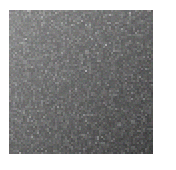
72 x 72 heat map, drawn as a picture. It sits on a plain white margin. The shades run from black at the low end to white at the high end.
Ninth with the highest average: top left. Slope: up to the top left. Grain: fine. Ninth with the lowest average: bottom right. Stripes: none.
